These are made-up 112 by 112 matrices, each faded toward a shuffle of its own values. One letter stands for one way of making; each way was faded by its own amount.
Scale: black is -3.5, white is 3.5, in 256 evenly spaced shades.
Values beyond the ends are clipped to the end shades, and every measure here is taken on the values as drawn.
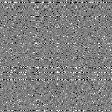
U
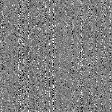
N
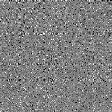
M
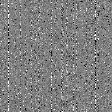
N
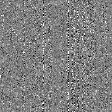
N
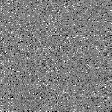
M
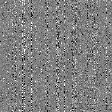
N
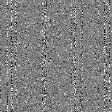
N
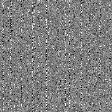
N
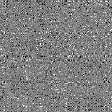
M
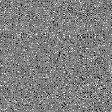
M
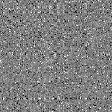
M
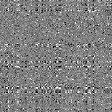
U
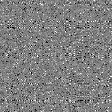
M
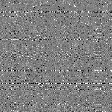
U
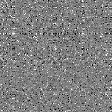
M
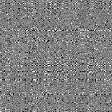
U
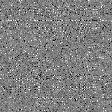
M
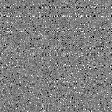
M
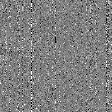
N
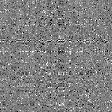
M
